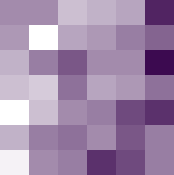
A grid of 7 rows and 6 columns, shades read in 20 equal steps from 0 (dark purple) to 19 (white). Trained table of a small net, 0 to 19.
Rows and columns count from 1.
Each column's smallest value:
10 9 6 3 5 0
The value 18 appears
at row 7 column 1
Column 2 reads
10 19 9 15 14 9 10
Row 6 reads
13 9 8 10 6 9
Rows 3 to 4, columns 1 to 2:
13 9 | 14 15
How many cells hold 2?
1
